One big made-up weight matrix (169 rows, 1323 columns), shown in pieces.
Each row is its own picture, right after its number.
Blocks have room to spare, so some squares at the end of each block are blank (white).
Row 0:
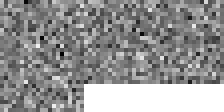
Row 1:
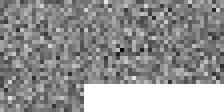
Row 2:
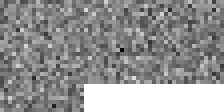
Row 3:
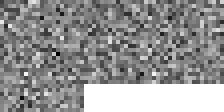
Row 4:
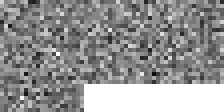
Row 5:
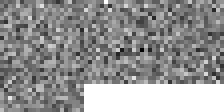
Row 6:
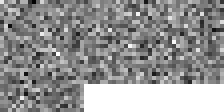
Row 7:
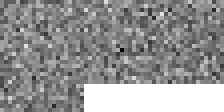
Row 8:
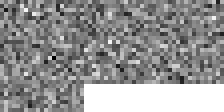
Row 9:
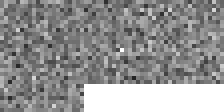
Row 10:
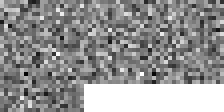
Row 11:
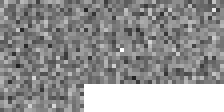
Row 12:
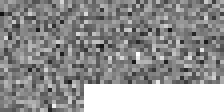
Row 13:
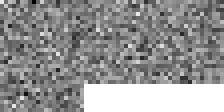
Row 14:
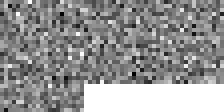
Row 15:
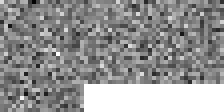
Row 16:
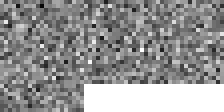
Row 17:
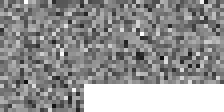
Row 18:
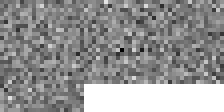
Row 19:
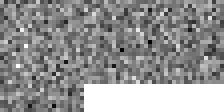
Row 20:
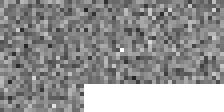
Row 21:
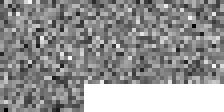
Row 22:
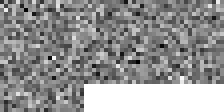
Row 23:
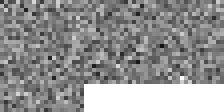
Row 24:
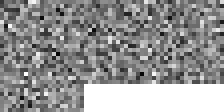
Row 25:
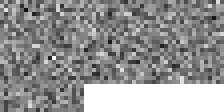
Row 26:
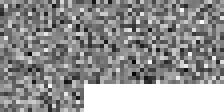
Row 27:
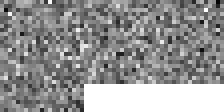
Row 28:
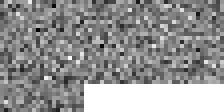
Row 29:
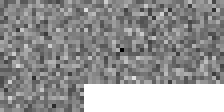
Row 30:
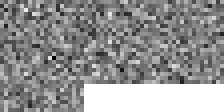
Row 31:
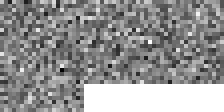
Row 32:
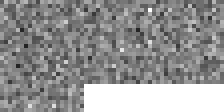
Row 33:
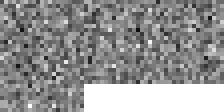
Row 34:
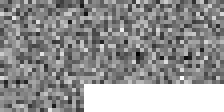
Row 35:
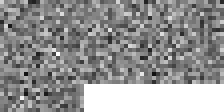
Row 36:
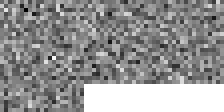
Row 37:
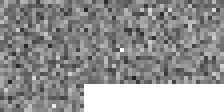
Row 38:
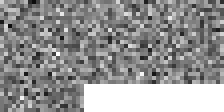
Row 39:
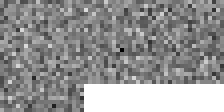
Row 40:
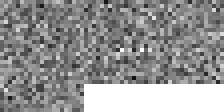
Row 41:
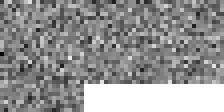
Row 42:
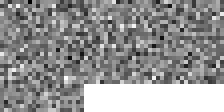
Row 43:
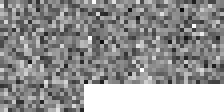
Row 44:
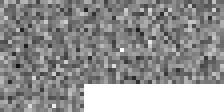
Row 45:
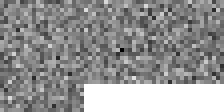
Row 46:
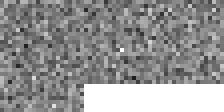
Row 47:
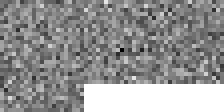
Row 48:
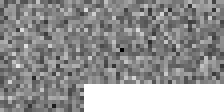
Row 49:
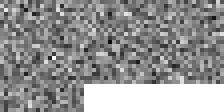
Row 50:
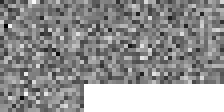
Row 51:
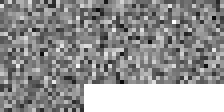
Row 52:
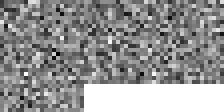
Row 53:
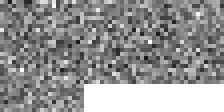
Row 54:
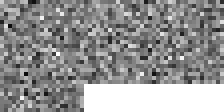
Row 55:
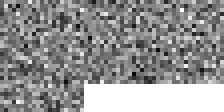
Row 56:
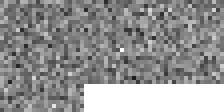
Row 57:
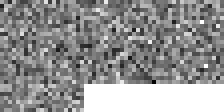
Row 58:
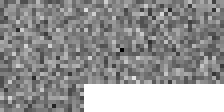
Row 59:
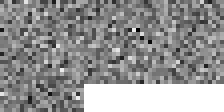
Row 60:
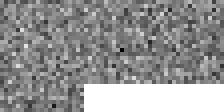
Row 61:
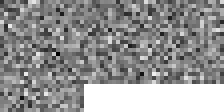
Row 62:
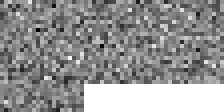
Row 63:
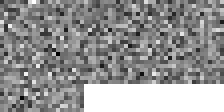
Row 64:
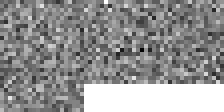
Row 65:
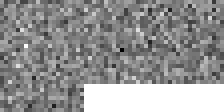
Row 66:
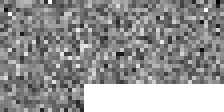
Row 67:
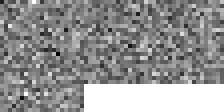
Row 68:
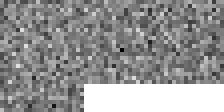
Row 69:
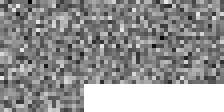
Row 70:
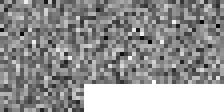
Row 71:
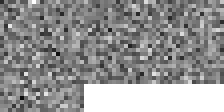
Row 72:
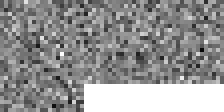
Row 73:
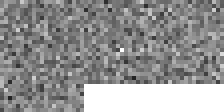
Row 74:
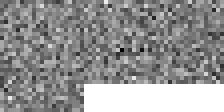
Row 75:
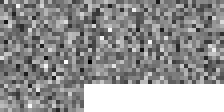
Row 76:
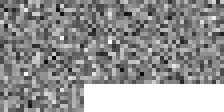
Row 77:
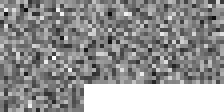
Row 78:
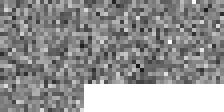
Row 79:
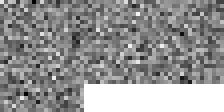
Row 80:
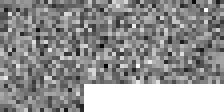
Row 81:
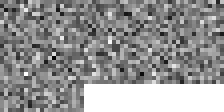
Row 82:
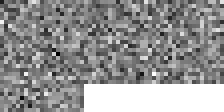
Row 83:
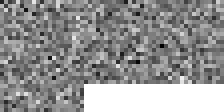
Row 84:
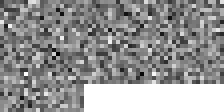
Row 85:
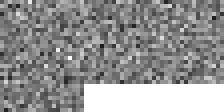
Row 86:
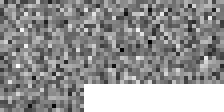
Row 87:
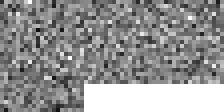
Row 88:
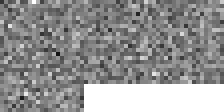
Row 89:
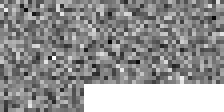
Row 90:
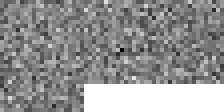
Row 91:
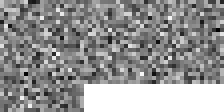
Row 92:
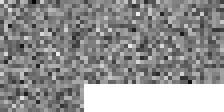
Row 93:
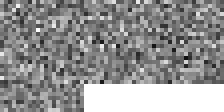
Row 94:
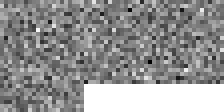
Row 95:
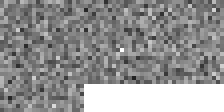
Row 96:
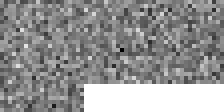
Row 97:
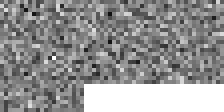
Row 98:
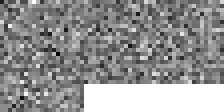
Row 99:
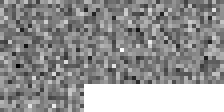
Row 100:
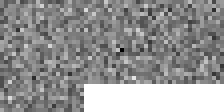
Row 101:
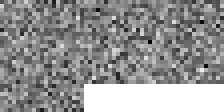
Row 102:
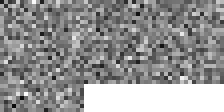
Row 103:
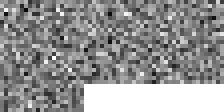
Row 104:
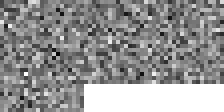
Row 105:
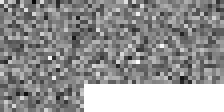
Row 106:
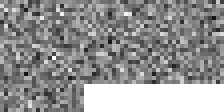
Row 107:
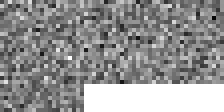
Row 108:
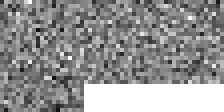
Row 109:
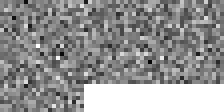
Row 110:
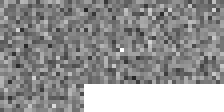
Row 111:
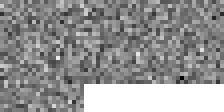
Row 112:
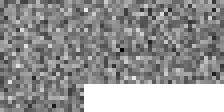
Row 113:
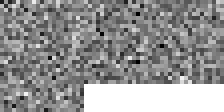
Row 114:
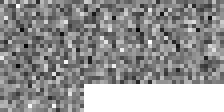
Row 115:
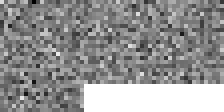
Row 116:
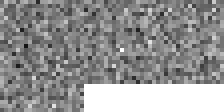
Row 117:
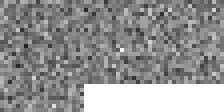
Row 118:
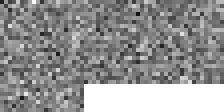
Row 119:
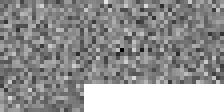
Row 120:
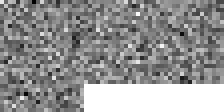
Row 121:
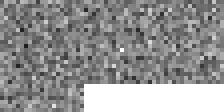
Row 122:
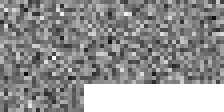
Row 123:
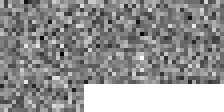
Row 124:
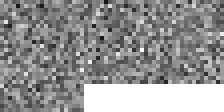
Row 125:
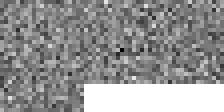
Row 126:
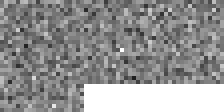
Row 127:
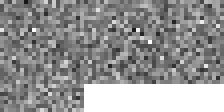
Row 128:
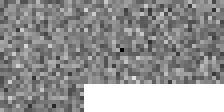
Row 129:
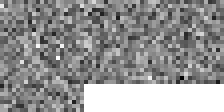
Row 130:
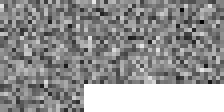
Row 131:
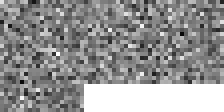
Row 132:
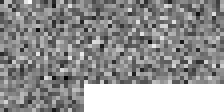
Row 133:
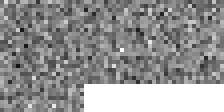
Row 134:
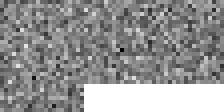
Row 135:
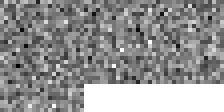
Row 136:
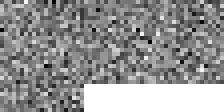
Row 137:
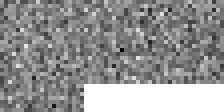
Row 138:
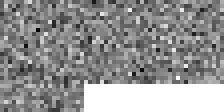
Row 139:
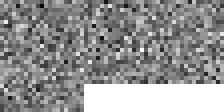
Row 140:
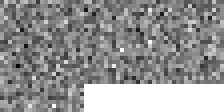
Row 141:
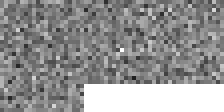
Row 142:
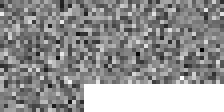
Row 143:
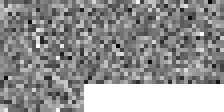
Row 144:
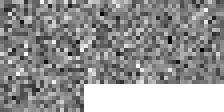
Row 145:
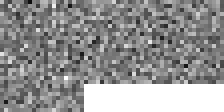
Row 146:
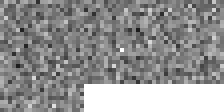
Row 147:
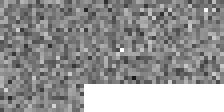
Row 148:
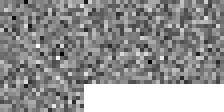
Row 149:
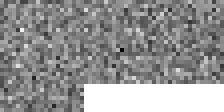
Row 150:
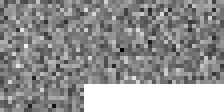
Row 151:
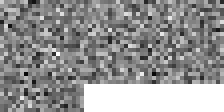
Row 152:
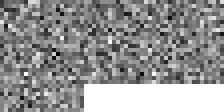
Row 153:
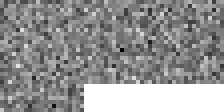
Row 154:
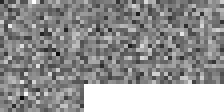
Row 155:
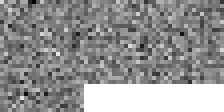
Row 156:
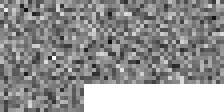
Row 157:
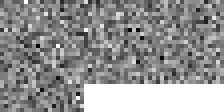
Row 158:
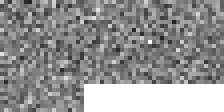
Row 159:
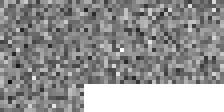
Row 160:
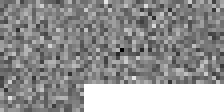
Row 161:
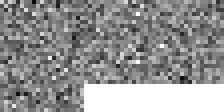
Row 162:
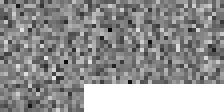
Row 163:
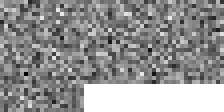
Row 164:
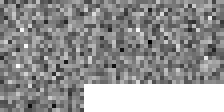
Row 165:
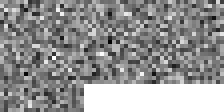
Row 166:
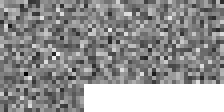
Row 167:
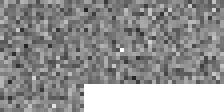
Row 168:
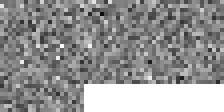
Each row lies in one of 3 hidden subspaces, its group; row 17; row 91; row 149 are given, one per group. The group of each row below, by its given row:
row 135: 149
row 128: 149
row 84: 91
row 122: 91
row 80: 17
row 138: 17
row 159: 149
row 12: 17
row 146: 149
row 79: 91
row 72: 17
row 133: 149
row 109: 17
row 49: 91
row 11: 149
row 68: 149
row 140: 149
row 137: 149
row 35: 91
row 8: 91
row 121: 149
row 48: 149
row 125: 149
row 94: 17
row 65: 149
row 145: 17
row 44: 149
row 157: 17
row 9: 149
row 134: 149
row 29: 149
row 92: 91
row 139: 149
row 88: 91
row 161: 91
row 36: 91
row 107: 17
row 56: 149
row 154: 91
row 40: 149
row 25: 91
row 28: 17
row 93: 17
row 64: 149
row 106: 91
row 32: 149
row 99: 149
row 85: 17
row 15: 91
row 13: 91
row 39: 149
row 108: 17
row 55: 17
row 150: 149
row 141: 149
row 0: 17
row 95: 149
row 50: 91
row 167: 149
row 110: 149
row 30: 91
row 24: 91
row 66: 17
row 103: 91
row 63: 91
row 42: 17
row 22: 91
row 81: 91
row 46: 149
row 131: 91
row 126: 149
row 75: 149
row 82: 91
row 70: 17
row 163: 91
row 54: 91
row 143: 17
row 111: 17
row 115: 91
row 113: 91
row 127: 17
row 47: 149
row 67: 91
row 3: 91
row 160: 149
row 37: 149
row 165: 91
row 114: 149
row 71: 91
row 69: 17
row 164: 149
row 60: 149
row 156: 91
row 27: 17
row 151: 91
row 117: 149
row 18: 149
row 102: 91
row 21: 17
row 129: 17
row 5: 149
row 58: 149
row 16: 149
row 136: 17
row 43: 17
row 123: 17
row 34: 17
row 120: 91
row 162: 149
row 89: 91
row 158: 17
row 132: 17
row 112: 149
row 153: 149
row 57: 17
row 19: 149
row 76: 91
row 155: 91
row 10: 91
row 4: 91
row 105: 91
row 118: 91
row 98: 91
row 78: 17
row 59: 17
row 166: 91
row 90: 149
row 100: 149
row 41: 17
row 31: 17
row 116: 149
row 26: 17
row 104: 91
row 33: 149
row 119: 149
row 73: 149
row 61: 91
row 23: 91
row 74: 149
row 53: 17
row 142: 17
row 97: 91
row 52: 91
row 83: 91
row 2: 149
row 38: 91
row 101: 17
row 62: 17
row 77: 91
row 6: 91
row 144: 17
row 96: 149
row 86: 149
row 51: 17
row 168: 17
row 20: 149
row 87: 17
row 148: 17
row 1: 149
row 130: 17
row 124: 149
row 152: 91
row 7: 149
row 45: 149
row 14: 17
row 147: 149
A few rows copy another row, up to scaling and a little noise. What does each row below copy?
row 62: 28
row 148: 109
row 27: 66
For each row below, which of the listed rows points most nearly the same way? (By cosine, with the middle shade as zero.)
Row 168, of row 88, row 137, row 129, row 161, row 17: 129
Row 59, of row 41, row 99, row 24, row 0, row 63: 41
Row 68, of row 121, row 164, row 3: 164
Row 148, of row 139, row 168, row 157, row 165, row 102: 168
